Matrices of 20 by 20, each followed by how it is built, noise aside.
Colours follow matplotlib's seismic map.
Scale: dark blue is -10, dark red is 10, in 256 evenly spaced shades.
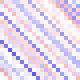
Toeplitz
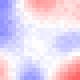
smooth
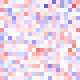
noise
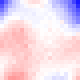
smooth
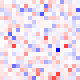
noise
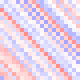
Toeplitz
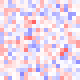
noise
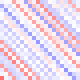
Toeplitz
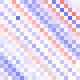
Toeplitz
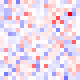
noise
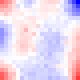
smooth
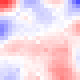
smooth
